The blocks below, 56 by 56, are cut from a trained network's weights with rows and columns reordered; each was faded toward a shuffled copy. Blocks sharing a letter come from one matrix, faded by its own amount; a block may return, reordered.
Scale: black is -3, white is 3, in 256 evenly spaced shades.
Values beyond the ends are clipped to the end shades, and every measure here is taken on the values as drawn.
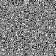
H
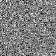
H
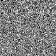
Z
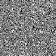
H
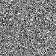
H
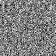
Z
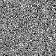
H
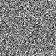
Z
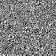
H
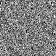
Z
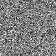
Z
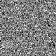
Z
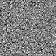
H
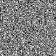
Z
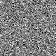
Z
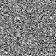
H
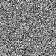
Z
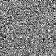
H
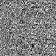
H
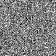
Z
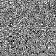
H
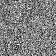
Z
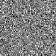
H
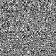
H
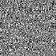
H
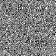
H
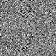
H
